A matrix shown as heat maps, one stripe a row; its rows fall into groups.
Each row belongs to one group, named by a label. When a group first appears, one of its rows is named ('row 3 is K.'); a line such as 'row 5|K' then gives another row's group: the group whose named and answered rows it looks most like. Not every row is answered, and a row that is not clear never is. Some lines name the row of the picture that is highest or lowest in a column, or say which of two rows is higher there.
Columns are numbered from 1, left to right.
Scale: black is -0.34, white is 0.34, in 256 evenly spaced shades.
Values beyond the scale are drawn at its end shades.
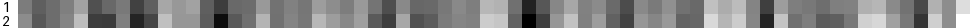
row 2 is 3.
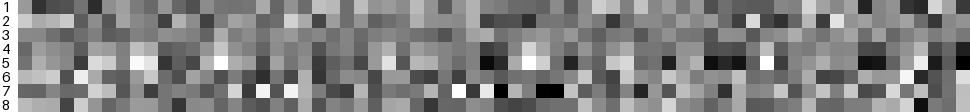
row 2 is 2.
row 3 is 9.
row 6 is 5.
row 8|5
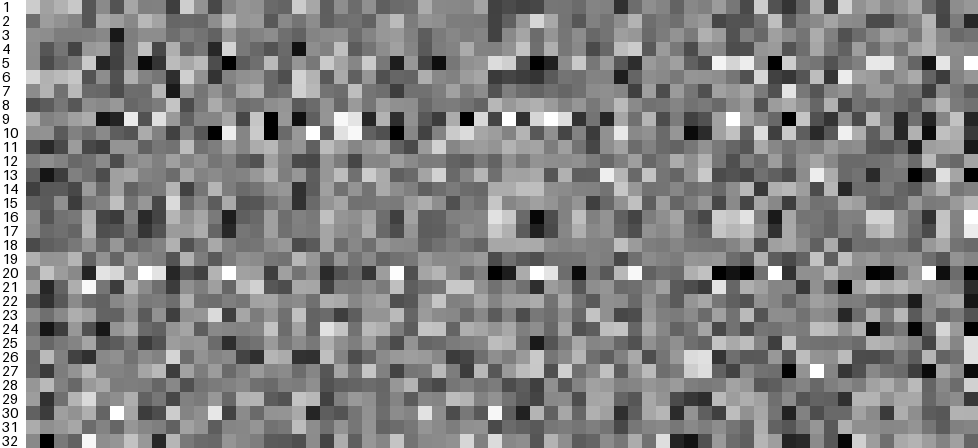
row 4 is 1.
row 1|2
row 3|1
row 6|2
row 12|1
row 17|3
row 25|3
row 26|1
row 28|5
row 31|2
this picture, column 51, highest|9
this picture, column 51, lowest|20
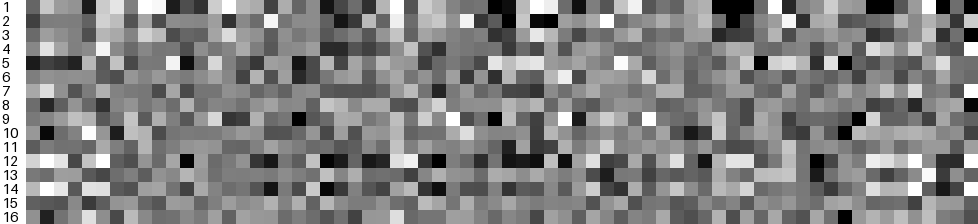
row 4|5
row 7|5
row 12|5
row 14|5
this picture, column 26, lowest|12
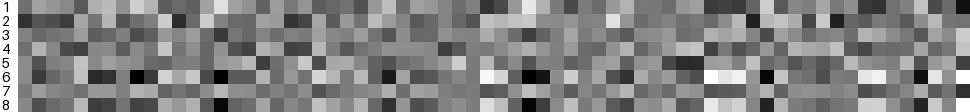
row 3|3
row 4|1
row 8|3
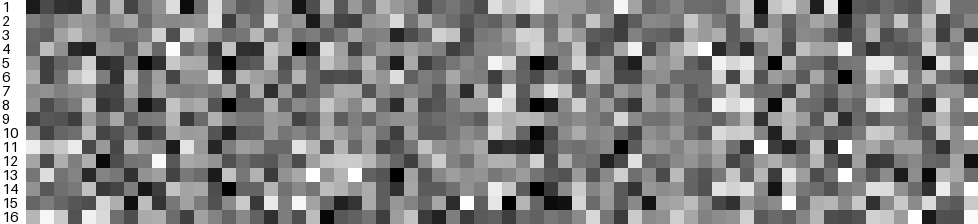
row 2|1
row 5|3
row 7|9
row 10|3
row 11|2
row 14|3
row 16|5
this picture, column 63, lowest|13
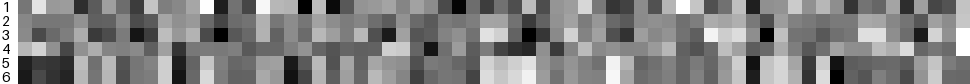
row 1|1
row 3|3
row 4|5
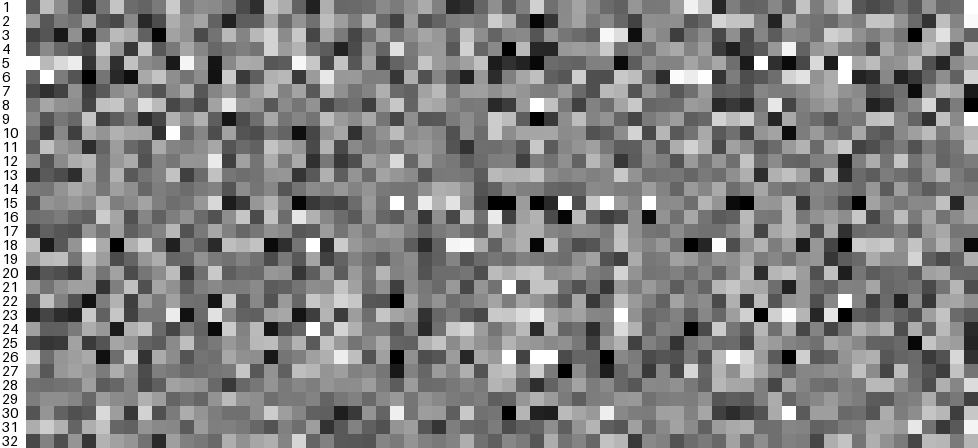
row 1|1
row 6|1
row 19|5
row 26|9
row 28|3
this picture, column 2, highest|6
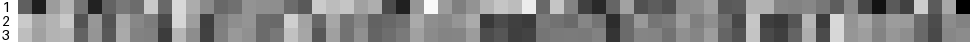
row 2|2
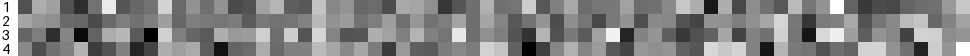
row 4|3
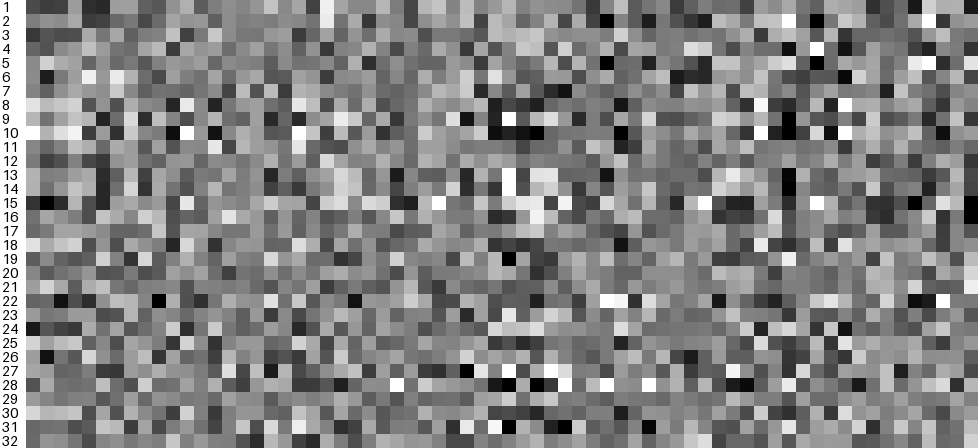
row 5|5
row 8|2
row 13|9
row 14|9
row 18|2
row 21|5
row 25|2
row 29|9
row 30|2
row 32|1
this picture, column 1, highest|10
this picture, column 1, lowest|24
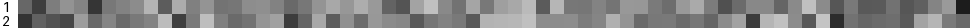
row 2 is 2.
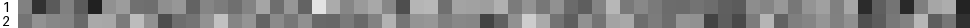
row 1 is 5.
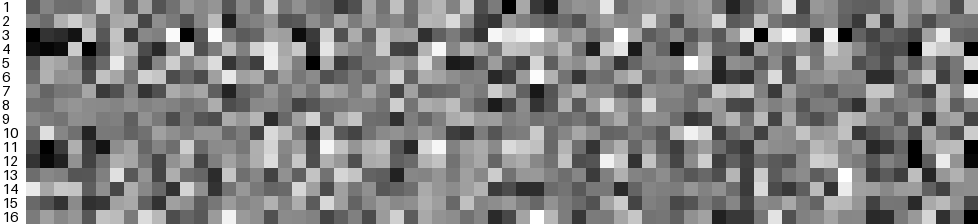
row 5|1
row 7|3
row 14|2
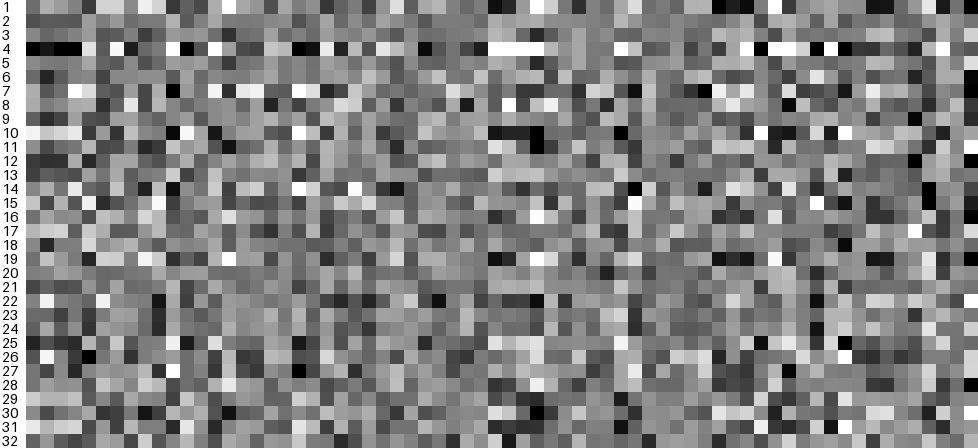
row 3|3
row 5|3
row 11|3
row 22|5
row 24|5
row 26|1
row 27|1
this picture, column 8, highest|8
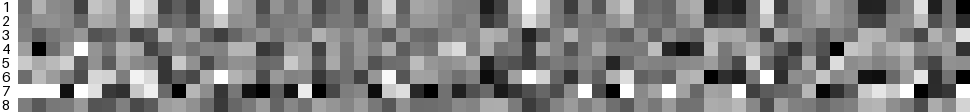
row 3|3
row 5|2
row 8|3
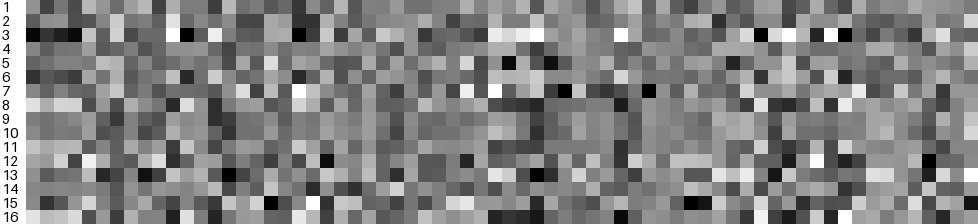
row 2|1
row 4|3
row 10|3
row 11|2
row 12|5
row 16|2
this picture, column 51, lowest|5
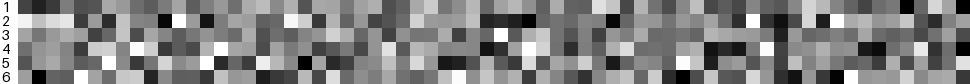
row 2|2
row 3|9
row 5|1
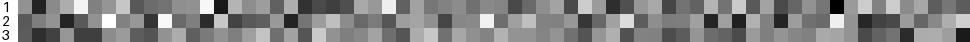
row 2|1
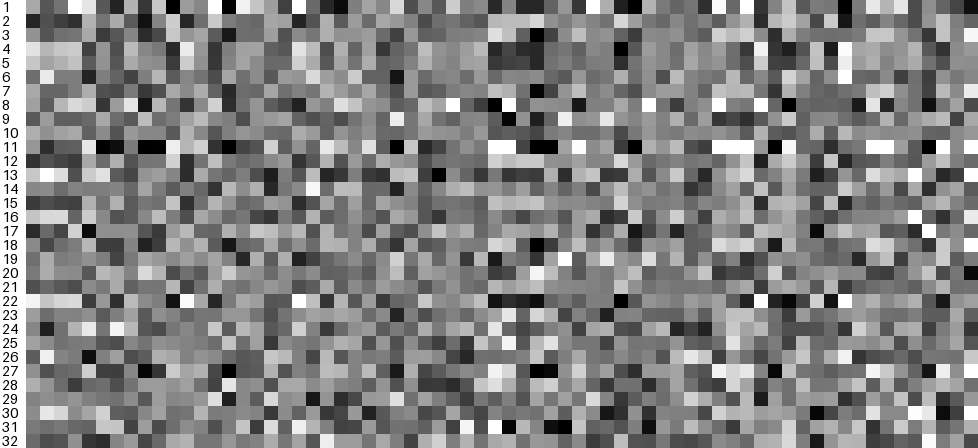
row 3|3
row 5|2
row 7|3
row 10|2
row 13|5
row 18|3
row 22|2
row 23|9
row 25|9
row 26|1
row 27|3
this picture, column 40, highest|11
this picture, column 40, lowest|8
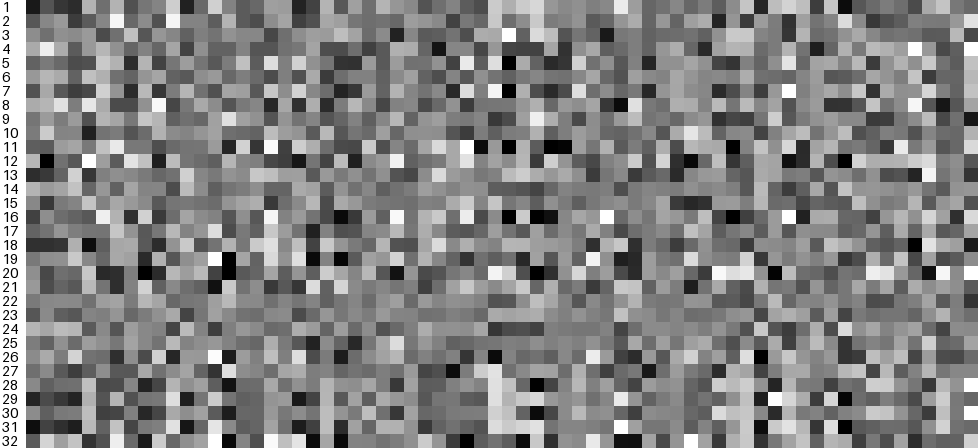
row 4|5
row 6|5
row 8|5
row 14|2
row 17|1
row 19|1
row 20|3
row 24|2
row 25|1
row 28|3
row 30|3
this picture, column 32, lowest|32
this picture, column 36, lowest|32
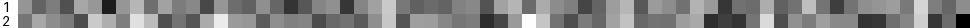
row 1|1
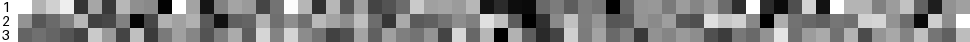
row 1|2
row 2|3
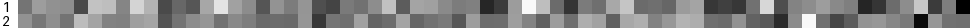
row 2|5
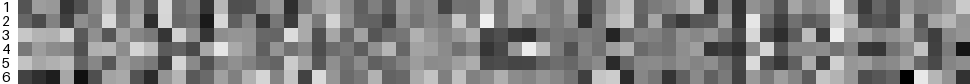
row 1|1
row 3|2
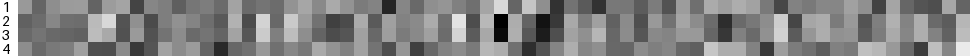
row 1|9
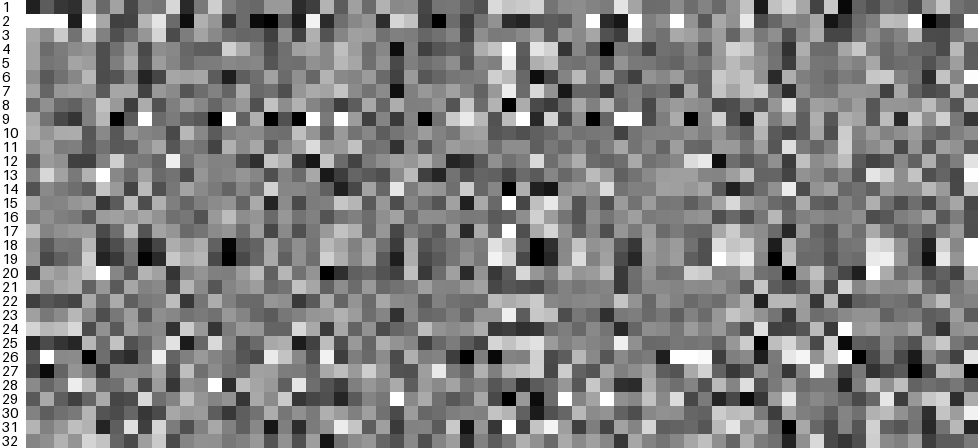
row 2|5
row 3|5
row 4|9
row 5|9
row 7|9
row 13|5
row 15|9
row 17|9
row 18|3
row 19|3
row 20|5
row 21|2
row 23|9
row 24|2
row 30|3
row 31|9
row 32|5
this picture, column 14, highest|28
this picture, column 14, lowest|9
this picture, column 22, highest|26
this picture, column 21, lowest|12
